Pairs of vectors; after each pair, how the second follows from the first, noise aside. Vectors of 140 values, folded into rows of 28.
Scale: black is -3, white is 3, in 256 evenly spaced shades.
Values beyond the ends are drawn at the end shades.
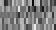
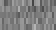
shrunk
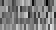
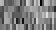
shuffled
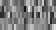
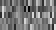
sign-scrambled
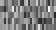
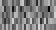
sign-scrambled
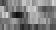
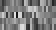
sign-scrambled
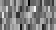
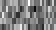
sign-scrambled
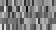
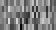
shuffled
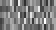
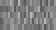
shrunk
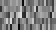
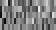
shuffled
